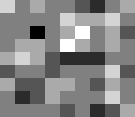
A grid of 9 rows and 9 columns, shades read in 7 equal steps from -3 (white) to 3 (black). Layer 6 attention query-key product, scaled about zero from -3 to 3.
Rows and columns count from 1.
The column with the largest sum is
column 7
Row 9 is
0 0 0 0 1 0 2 1 -1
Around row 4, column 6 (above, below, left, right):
-3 2 -3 0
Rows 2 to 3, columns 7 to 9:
-1 -2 0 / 0 -1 1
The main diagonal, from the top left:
-2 0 3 0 2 0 1 -2 -1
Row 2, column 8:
-2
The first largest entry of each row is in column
7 1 3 1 5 1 2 2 7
